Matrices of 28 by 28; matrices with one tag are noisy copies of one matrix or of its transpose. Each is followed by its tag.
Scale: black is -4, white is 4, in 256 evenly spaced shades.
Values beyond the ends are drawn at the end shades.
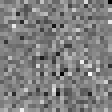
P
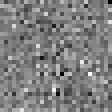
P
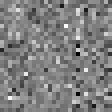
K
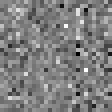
K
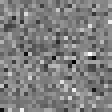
P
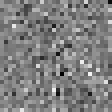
P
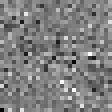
P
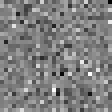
P
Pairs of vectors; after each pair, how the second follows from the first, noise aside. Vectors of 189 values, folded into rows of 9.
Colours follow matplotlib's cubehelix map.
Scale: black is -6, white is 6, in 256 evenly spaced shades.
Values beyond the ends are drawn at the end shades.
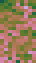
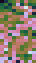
scaled up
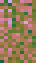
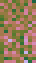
reversed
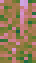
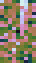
scaled up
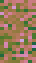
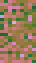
reversed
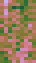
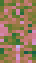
wrapped around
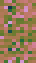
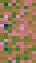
wrapped around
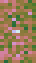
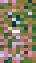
scaled up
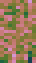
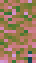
sign-scrambled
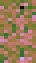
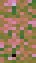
reversed
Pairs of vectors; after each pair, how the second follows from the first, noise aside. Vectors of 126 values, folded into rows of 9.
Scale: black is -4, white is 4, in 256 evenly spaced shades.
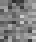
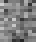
reversed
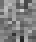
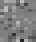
partly zeroed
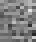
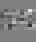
partly zeroed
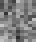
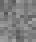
shrunk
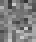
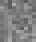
shrunk
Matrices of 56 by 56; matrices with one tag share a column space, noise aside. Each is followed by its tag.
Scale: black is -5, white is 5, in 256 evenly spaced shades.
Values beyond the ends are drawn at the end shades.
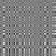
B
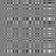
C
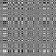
C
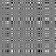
C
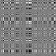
C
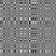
C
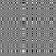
C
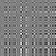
B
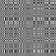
C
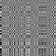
B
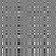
B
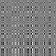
B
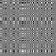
C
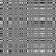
C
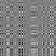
B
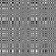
C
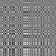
B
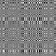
C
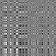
B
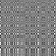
B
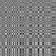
B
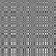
B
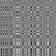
B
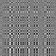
B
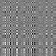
B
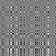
B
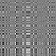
B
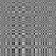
B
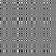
C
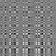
B
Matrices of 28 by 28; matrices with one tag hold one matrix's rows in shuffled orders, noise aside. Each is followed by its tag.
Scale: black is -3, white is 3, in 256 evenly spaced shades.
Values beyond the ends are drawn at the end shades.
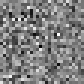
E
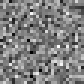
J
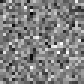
J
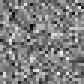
J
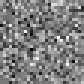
J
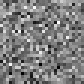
E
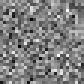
J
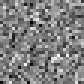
J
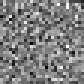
J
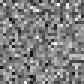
J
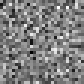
J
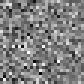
E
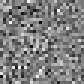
E
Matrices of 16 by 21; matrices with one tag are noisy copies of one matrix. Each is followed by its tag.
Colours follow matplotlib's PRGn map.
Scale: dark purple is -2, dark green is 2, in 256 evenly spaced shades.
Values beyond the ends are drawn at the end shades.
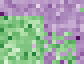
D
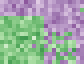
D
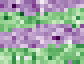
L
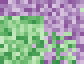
D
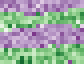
L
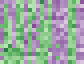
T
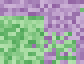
D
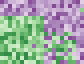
D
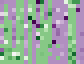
T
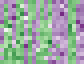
T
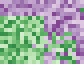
D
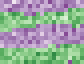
L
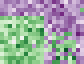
D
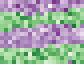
L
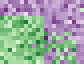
D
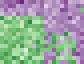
D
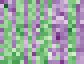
T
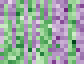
T
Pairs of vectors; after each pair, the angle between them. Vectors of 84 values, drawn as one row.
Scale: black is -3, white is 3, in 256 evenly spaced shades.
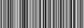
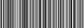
nearly parallel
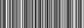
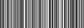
orthogonal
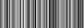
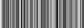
partly opposed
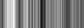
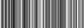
partly opposed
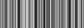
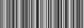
partly opposed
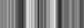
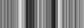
nearly opposite
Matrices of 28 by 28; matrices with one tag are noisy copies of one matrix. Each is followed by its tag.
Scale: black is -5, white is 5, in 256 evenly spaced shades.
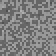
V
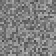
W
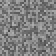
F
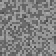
V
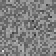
W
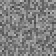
F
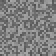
W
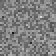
W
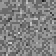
V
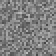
V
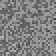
V
